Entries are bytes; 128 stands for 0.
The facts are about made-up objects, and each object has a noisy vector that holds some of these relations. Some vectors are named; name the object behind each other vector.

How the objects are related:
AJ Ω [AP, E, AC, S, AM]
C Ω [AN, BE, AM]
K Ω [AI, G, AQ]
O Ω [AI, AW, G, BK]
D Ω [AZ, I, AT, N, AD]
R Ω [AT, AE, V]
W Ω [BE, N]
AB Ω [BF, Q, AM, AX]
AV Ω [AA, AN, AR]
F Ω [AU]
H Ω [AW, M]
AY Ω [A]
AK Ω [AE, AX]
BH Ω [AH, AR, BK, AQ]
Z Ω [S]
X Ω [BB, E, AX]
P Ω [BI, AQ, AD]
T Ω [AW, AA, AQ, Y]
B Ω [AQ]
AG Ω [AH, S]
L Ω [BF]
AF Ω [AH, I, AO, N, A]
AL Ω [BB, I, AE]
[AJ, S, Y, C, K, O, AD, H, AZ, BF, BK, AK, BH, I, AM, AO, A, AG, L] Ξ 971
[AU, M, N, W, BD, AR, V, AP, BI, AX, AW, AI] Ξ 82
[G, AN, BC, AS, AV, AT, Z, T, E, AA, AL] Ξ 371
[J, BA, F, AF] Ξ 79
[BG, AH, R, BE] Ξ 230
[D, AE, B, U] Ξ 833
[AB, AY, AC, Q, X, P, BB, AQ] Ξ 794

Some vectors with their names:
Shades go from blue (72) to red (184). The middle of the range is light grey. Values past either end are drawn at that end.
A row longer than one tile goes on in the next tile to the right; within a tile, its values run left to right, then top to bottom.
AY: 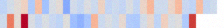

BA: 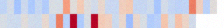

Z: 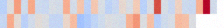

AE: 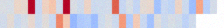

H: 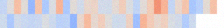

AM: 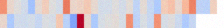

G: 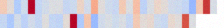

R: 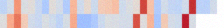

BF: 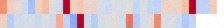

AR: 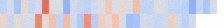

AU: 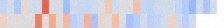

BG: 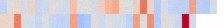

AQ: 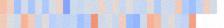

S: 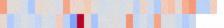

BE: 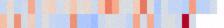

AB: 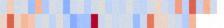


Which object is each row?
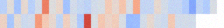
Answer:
M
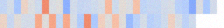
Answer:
BI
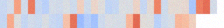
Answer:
AL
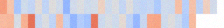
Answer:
AC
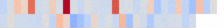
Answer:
U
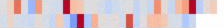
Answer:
L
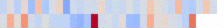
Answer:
P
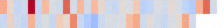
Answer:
E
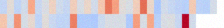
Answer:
AH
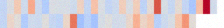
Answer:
AV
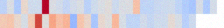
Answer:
AX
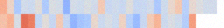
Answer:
BB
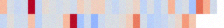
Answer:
AT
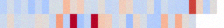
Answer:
F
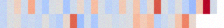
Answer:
T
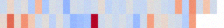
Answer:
X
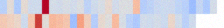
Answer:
AP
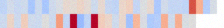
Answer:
AF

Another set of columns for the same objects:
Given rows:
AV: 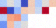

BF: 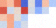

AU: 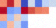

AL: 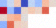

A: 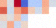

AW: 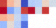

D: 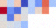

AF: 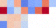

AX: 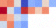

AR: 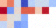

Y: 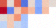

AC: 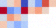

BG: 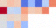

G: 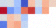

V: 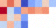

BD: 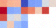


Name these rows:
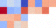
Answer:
Z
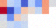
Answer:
B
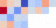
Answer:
AE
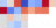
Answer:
AY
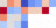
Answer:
W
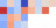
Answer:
AN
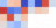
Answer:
AB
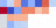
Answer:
P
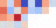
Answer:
AJ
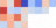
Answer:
AK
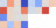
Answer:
BE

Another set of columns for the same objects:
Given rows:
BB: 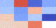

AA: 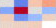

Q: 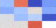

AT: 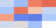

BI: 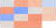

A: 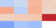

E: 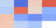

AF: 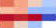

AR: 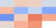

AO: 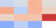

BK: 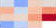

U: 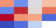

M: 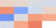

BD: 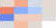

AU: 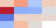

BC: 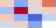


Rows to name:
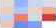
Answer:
AJ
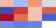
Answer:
D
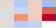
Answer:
BH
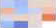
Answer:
BF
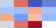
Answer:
AQ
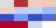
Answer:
R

